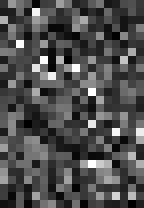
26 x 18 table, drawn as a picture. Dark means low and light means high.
Grain: fine. Seam: none. Slope: none. Mirror symmetry: none. Average level on the scale: 30%.
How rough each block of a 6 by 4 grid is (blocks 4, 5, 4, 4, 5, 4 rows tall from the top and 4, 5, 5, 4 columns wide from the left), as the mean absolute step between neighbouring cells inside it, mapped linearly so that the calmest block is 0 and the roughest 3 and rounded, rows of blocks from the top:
2 1 1 0
2 3 1 2
1 1 3 0
1 0 2 2
1 1 2 2
1 1 1 3
